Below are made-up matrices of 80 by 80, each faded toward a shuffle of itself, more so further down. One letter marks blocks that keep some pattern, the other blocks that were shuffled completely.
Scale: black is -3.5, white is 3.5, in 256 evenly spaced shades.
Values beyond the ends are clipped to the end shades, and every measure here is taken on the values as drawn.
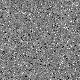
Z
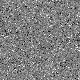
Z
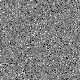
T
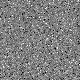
Z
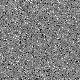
T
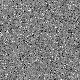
Z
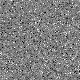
T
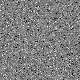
T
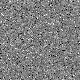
T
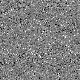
T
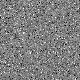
T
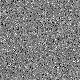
T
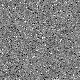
Z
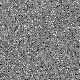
T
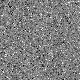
Z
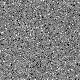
Z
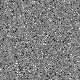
Z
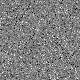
Z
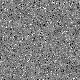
T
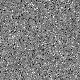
T
